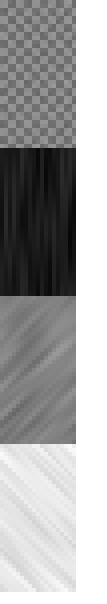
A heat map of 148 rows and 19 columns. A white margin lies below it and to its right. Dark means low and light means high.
It is made of 4 by 1 panels. Panel 1,1: middling, checkered. Panel 2,1: very low, streaked downward, faint in contrast. Panel 3,1: middling, slanting up to the right, faint in contrast. Panel 4,1: very high, slanting down to the right, faint in contrast.
